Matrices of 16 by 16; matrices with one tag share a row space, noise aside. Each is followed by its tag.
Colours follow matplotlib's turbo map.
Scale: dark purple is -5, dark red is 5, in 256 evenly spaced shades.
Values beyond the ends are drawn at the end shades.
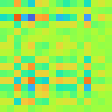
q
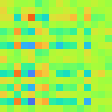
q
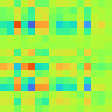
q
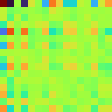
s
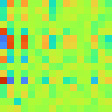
s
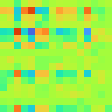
q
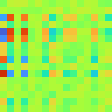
s
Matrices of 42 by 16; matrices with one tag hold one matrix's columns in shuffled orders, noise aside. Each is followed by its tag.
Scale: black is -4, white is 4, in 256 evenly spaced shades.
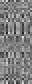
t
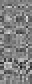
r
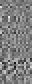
r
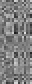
t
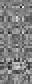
r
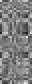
t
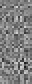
r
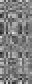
t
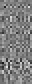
r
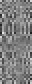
t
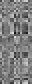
t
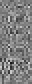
r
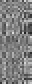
t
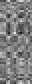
t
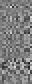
r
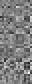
r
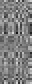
t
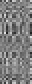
t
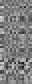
r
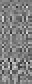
r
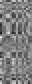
t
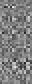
r
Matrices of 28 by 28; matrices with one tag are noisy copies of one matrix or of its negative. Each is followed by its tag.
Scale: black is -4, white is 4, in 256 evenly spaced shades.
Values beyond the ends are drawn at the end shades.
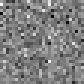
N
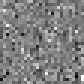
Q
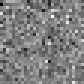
N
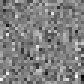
Q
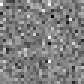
N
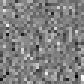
Q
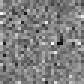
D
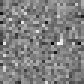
D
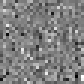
Q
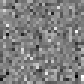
Q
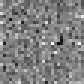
D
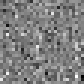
Q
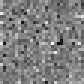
D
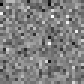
N
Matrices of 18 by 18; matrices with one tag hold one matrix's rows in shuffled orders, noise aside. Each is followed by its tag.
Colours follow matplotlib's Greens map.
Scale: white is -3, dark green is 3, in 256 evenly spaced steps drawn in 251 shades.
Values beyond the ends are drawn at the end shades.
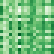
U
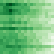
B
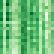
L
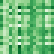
U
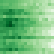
B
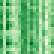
L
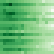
B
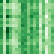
L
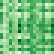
U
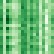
L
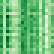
L
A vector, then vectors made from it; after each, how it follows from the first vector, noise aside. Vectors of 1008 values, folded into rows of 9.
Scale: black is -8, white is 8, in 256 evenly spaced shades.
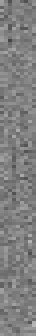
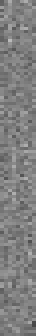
negated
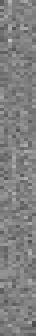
negated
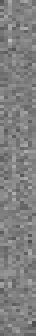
negated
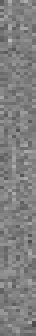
negated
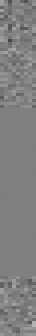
partly zeroed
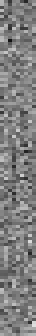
scaled up
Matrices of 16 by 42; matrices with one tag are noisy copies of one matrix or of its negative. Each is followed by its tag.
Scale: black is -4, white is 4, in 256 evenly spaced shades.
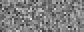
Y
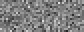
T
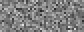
Y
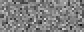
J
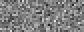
T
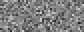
T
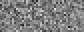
Y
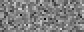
J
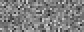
T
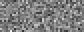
T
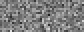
T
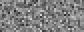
Y
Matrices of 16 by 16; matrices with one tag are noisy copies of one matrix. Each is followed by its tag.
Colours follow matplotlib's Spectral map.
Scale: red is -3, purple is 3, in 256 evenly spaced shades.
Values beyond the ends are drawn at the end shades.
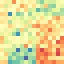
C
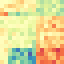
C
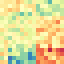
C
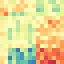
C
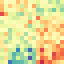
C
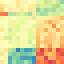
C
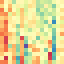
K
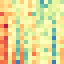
K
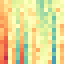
K
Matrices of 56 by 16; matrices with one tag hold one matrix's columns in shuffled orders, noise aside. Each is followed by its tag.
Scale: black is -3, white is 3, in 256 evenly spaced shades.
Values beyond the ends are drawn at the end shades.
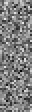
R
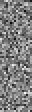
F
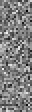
F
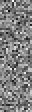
F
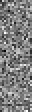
F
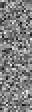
F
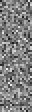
F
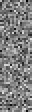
F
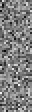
F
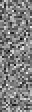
F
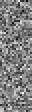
F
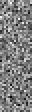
R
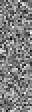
F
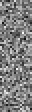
F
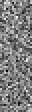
R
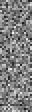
F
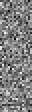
F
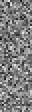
F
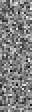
R
